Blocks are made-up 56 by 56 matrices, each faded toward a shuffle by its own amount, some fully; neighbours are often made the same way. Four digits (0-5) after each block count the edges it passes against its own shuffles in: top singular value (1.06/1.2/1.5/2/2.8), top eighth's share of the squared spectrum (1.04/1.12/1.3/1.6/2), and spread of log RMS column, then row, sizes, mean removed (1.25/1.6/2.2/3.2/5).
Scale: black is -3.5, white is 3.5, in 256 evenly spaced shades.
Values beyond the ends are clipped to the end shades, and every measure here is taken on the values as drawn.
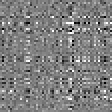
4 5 3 3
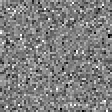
1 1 0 0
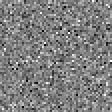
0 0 0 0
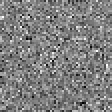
3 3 2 2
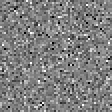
0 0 0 0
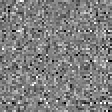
4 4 2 2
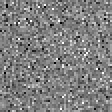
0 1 0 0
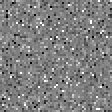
1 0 0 0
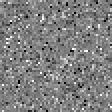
0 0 0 0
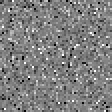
0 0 0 0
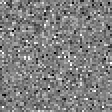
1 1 0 0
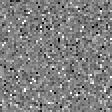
0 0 0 0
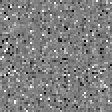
2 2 1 0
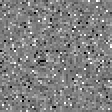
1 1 0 0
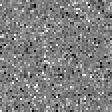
1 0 0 0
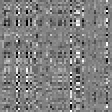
5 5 4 3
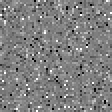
0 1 0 1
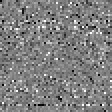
1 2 0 2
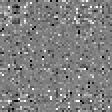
3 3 1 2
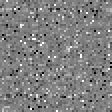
2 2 0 0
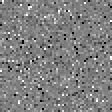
1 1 0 1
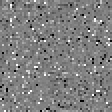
1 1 0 0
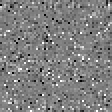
3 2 0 1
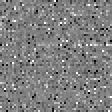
3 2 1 1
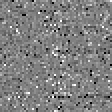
3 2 1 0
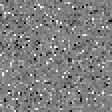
2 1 0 0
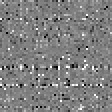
4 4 1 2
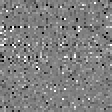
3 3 1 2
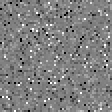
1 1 0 0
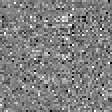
3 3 1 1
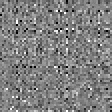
4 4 2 2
